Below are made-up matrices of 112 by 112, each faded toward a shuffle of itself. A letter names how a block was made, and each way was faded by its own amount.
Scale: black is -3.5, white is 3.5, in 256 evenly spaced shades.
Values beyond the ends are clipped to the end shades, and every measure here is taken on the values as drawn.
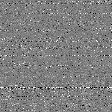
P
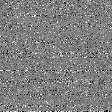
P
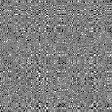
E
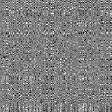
E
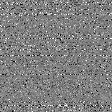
P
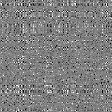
E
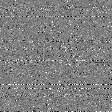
P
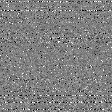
P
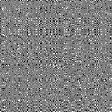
E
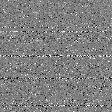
P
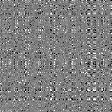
E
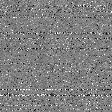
P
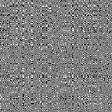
E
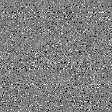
P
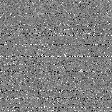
P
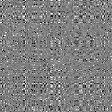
E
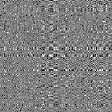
E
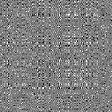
E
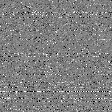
P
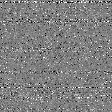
P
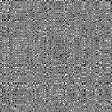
E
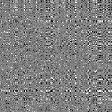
E
